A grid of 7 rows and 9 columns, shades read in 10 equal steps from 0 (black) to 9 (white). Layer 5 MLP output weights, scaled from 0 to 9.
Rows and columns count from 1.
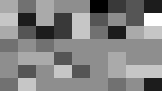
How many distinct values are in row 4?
2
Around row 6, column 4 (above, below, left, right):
3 5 5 3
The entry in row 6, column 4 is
7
